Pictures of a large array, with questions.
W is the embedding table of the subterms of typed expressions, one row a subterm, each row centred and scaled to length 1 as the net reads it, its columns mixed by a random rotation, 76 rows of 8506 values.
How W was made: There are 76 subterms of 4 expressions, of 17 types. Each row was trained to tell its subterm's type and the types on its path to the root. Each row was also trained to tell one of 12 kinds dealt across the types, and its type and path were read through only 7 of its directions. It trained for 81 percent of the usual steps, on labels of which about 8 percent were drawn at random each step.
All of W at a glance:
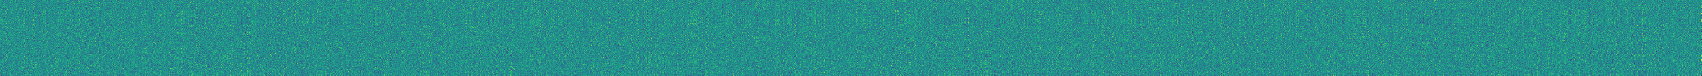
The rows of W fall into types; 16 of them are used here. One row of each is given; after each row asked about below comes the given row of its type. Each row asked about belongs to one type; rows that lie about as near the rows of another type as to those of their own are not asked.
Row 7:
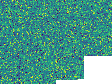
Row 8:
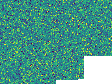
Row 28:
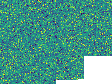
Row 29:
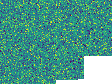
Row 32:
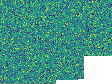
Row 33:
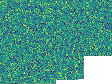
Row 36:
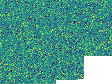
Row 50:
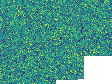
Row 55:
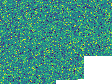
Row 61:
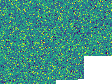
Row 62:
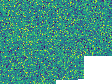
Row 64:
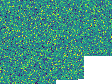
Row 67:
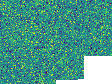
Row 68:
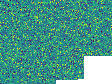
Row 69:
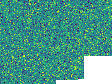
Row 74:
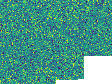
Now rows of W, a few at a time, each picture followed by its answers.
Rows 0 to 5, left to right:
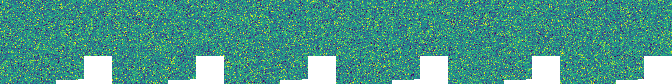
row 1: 67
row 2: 28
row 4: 28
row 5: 7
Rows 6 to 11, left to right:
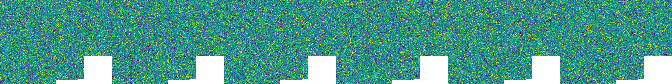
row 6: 33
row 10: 36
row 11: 36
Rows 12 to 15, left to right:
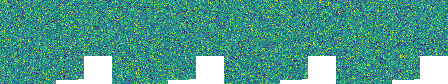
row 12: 55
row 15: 50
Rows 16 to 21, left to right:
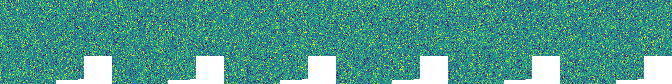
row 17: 8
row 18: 69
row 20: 67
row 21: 69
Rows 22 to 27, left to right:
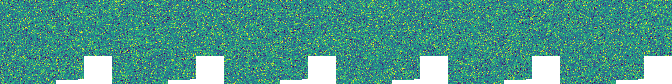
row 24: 67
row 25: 29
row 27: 7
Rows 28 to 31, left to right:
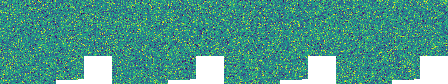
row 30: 7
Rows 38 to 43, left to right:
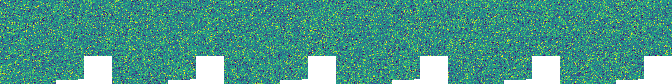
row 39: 68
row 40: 69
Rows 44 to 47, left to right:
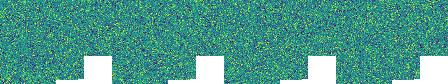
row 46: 61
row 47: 50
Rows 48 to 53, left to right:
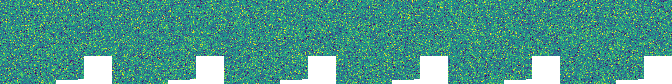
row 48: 67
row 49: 69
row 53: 62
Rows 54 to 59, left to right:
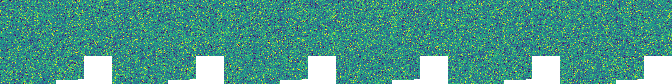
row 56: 55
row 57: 29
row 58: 29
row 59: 55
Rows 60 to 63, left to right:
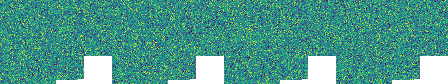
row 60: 36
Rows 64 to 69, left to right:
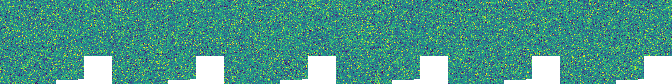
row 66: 74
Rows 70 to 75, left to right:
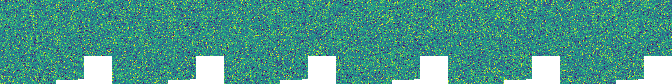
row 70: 74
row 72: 36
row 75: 74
